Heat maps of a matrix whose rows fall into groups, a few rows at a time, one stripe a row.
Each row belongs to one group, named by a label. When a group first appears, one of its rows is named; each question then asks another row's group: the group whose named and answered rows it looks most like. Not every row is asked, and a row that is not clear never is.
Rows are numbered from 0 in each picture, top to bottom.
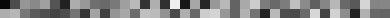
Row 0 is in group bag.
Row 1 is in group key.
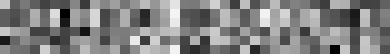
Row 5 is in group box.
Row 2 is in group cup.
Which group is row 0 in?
key
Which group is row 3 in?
key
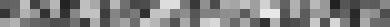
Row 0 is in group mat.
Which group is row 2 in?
key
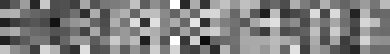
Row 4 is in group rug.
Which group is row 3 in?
key
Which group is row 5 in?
mat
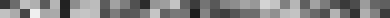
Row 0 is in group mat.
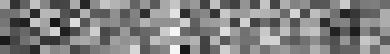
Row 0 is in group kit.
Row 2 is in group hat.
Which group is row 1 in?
mat
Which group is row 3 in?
cup
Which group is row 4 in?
rug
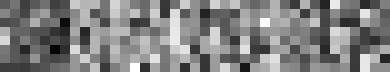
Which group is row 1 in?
rug
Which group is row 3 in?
kit
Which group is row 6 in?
rug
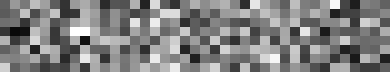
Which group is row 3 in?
hat
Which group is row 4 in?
kit
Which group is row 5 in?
mat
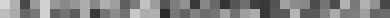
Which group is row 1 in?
bag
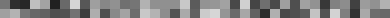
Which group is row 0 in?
hat
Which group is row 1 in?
key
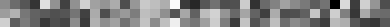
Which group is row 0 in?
box
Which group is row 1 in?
key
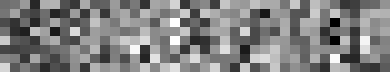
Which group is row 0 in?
mat
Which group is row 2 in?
cup
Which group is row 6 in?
rug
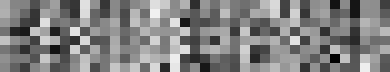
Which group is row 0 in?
mat
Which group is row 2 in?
box
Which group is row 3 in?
hat
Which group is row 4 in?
mat
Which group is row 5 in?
hat
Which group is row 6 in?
box
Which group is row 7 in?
rug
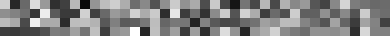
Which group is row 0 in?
kit
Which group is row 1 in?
bag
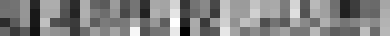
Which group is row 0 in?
mat
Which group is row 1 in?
mat
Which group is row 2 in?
bag
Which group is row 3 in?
cup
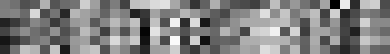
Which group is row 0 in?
box
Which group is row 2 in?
rug
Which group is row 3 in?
mat
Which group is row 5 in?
mat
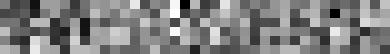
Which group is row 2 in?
hat
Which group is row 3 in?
kit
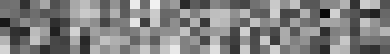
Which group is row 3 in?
hat
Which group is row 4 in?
kit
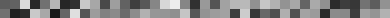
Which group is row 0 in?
mat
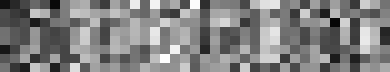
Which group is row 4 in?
rug
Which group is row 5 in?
rug
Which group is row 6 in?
mat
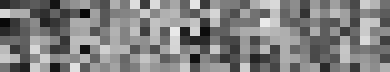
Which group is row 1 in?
key
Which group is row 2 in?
rug
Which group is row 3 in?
rug
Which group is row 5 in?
kit
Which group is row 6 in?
box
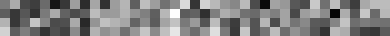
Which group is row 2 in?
kit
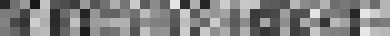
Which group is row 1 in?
hat
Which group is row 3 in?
hat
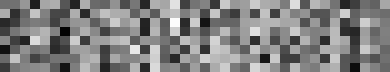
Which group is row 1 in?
kit
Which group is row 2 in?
rug
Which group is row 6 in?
key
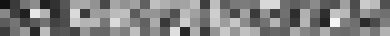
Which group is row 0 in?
rug
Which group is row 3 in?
bag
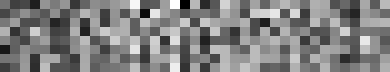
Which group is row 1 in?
mat
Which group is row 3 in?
kit
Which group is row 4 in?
rug
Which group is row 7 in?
bag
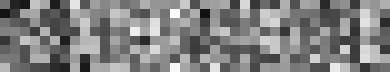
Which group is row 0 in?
hat
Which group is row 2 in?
rug
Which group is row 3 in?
bag
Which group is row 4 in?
mat
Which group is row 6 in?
hat
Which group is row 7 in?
kit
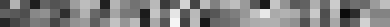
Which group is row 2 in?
rug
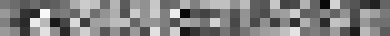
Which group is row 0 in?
key
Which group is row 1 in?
box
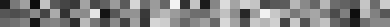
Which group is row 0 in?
bag
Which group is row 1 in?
cup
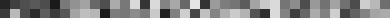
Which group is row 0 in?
rug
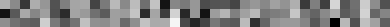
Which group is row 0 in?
rug
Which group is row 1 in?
bag
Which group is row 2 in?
box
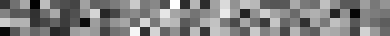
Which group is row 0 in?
bag
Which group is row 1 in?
cup
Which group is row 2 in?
key
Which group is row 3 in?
bag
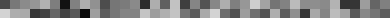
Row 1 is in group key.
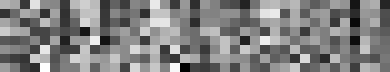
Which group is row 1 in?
mat
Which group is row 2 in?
box
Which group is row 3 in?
key
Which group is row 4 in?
cup
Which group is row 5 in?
bag
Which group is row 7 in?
box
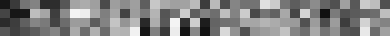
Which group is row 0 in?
rug
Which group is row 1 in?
hat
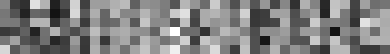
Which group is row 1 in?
hat
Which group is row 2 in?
hat
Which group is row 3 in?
cup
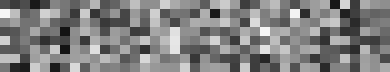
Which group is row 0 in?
cup
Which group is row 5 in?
cup
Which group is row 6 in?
box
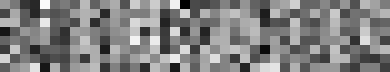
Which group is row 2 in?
bag
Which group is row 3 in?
bag
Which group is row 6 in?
key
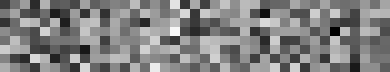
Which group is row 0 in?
bag
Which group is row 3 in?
box
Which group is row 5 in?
key
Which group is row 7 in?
mat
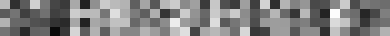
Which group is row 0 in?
kit
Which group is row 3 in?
hat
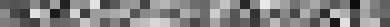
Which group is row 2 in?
box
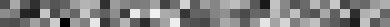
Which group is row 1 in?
box
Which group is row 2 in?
cup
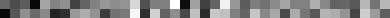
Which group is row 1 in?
bag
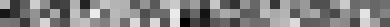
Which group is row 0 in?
kit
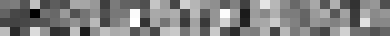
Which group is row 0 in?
rug
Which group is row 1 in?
cup
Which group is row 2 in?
cup
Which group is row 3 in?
kit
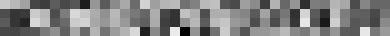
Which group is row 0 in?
key
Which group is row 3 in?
cup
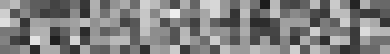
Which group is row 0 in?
key
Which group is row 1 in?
key
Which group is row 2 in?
box
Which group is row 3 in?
hat
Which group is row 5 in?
mat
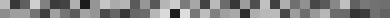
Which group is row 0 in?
kit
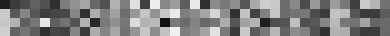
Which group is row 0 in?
rug
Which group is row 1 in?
key
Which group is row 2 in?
bag
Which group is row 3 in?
key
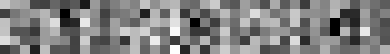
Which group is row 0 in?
key
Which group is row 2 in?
mat
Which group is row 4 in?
mat
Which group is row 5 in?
bag
